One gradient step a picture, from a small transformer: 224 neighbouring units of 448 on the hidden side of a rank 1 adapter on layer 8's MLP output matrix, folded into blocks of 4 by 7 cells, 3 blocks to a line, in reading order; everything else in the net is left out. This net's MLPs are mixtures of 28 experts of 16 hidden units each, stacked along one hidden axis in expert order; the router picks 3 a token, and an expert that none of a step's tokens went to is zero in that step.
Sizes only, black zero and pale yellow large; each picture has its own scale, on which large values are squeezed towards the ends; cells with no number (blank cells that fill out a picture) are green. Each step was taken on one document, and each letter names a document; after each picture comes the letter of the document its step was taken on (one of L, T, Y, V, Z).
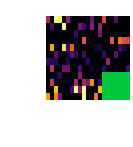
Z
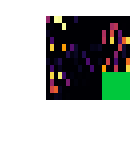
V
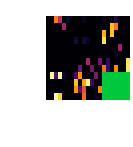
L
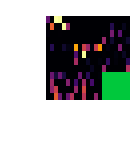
V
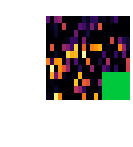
Z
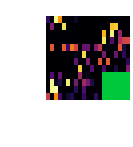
V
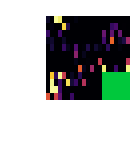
V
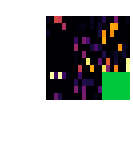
L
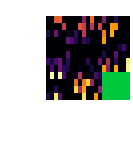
L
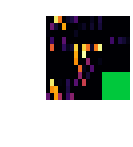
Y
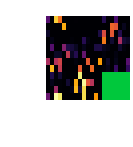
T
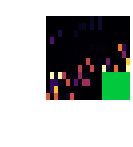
V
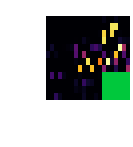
T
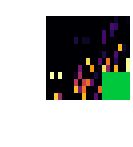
L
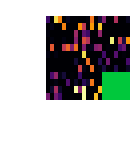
Z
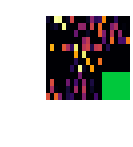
Y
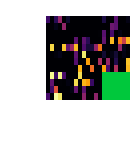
T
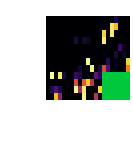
L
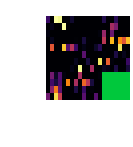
V
